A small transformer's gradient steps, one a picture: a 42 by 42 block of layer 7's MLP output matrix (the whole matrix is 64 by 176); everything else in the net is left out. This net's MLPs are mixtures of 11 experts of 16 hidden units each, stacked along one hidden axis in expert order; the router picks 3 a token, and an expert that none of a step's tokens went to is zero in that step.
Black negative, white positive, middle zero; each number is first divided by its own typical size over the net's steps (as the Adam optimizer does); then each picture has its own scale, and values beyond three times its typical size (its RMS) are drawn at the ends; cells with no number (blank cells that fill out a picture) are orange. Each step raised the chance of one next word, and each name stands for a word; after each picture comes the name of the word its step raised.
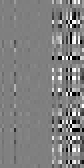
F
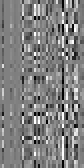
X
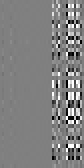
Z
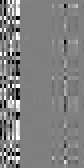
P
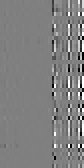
Z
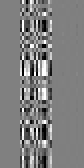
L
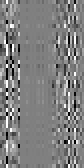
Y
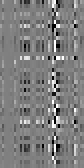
F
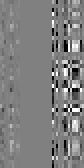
Y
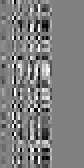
L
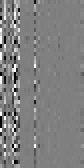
F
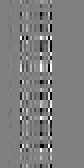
Z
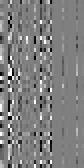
Y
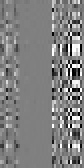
Y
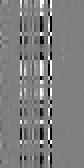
L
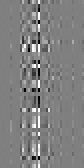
Y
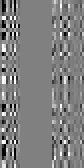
X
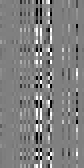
P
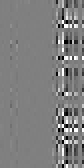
F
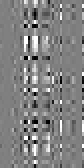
F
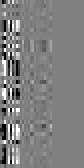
L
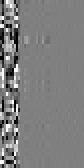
P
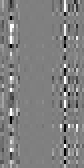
F
